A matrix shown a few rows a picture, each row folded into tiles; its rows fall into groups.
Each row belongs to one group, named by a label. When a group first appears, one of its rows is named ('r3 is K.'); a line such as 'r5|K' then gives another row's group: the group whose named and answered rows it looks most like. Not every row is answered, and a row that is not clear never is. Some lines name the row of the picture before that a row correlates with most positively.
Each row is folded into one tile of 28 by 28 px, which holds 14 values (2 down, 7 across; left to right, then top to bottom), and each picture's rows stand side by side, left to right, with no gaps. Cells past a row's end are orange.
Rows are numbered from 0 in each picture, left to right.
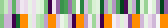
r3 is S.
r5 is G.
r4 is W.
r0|G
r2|W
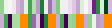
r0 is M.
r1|G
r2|M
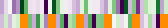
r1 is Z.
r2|M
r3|M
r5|S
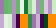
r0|W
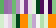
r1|W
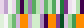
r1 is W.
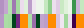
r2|S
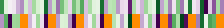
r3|S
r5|S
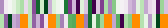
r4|M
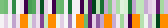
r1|G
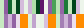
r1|W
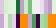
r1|M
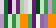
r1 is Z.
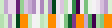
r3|M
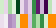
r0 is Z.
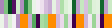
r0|W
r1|M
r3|S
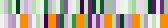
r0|Z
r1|S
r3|Z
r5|W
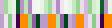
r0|S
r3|S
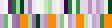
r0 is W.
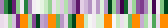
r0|W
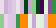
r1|W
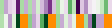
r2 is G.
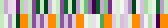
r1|Z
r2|Z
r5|S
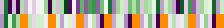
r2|W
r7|S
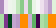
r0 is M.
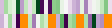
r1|W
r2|M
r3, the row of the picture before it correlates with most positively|0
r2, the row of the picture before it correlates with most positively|1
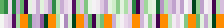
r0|G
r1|G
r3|M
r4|G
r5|S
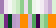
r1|M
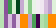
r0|Z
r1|M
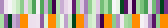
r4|W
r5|G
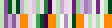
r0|Z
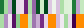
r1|Z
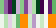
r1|W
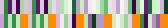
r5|Z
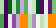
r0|Z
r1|W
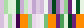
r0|S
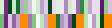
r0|Z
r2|G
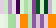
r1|Z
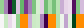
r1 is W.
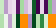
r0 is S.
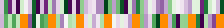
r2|W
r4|W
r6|M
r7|Z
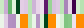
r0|Z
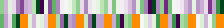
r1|W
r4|M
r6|M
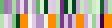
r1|Z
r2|Z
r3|S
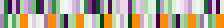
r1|W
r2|M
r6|M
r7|W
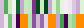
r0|S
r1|Z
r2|M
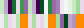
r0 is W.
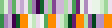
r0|G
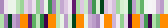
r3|Z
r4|S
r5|M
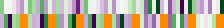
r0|M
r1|G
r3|M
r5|Z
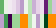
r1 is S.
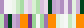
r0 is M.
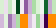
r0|Z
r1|S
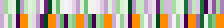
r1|G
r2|M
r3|M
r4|S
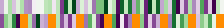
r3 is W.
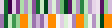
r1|Z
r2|W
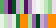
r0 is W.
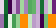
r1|G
